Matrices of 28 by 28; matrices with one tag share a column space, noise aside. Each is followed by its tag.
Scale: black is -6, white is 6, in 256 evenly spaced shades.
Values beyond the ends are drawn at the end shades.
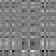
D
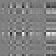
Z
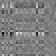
Z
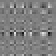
Z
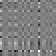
D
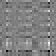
D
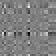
Z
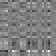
D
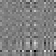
D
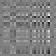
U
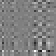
D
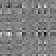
Z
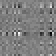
Z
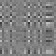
U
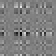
Z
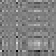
D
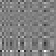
D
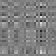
U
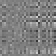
U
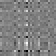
D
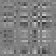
U
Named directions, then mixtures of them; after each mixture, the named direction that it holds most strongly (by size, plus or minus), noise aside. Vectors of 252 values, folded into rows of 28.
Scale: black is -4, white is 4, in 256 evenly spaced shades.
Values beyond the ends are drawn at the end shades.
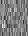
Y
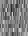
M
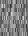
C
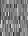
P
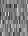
P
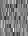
P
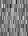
C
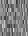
Y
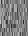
Y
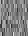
P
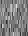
M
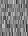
Y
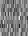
P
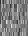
P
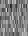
M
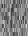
C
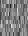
P
